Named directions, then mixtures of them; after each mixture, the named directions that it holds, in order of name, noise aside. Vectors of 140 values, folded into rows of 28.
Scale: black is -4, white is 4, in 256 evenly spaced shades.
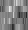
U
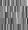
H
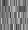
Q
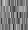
Q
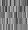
H, Q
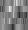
U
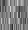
Q, U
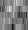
U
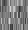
Q, U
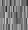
H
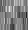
H, U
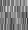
H, U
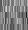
H, U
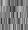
Q, U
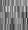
H, U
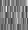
H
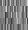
H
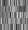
Q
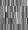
H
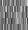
H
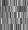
Q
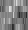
U
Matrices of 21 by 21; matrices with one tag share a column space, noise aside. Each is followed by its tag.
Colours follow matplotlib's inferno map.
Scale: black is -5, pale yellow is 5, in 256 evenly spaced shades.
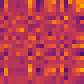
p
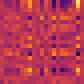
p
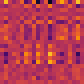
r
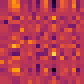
p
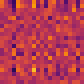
p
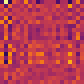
r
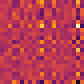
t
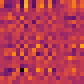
p
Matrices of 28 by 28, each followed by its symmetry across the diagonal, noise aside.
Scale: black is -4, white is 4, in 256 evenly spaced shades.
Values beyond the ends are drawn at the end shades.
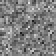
symmetric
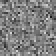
antisymmetric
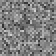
symmetric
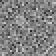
symmetric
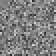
antisymmetric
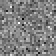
antisymmetric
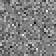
antisymmetric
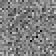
symmetric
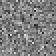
antisymmetric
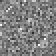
symmetric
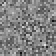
symmetric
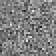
antisymmetric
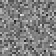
antisymmetric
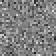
antisymmetric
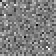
symmetric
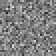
antisymmetric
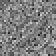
symmetric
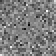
symmetric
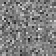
antisymmetric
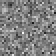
antisymmetric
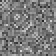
symmetric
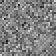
symmetric
